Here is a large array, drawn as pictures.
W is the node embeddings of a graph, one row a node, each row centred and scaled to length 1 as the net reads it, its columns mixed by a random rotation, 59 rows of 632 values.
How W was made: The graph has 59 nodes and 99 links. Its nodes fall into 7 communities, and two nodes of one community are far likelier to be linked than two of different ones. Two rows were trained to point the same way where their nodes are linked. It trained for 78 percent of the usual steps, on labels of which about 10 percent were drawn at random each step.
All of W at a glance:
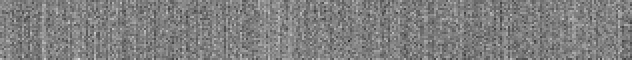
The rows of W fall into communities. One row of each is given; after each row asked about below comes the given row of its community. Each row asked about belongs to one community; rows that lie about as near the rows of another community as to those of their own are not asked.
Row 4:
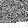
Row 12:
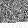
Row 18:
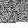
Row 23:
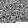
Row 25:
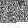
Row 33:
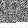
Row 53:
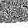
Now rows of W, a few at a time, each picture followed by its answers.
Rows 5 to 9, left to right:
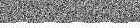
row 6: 53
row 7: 18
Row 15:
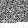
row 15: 12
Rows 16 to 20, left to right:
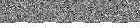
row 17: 53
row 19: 18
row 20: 53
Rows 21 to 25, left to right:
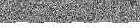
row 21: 4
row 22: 33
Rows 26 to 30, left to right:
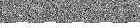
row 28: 18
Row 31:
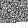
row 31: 4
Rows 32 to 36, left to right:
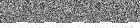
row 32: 33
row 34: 4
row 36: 53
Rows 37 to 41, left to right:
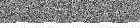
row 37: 23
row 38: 18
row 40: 53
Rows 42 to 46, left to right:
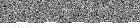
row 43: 4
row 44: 33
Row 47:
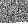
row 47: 4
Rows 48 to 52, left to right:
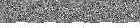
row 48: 25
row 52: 12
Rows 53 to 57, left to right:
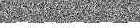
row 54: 33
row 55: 23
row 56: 4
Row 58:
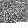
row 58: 53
